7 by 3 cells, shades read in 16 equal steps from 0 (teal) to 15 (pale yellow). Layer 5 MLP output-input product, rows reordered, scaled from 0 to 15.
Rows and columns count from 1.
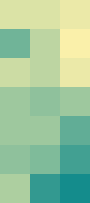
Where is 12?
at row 3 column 1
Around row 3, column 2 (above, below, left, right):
11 8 12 14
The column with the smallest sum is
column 3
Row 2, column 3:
15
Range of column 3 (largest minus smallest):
15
